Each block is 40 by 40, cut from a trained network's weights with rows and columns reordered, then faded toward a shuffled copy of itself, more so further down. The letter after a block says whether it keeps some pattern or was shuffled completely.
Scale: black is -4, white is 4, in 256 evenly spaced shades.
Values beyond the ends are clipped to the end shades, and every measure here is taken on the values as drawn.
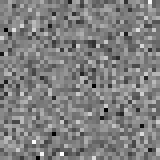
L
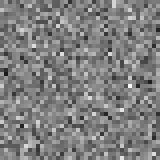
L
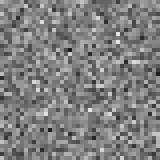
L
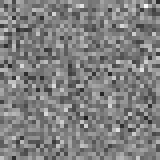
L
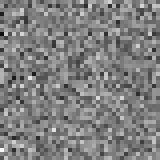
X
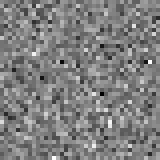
L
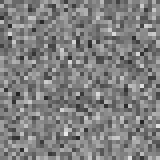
L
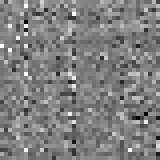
X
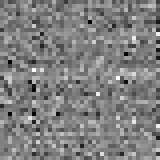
X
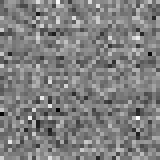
X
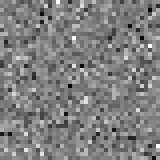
L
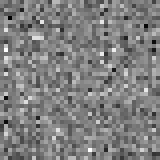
X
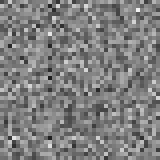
X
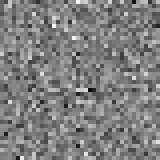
X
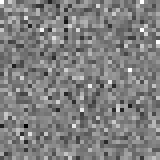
L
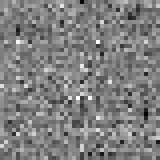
X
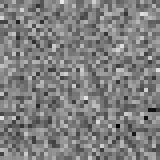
L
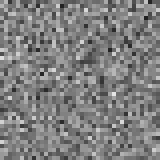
L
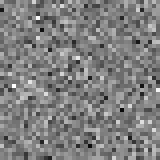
L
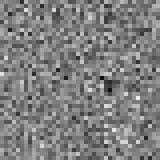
X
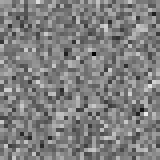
L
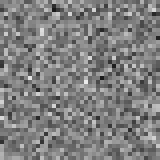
X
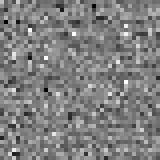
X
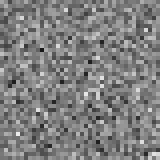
L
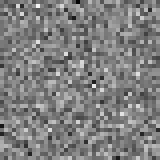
L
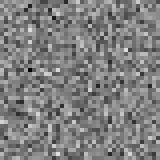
X
